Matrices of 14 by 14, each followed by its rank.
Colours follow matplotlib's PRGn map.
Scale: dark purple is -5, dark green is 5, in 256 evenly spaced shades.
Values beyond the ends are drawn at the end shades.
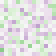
full rank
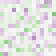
full rank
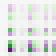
one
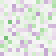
full rank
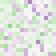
full rank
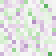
full rank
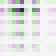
one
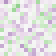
full rank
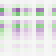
one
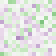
full rank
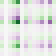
one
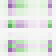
one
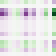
one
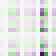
one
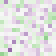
full rank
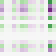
one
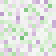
full rank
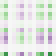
one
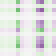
one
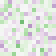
full rank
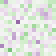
full rank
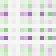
one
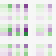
one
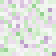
full rank
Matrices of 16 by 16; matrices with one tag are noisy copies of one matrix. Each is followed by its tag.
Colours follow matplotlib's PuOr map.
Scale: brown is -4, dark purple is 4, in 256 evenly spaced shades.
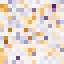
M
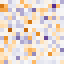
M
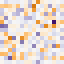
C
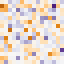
M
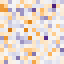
M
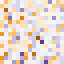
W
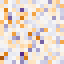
W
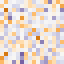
W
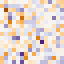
W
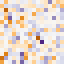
W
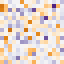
M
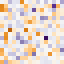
M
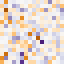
W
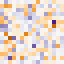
C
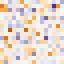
M
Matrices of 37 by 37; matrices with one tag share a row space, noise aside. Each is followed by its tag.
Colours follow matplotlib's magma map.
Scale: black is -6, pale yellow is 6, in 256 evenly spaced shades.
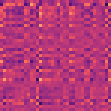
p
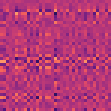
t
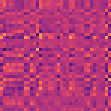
p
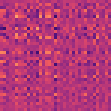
t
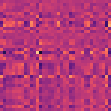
p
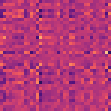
p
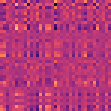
t
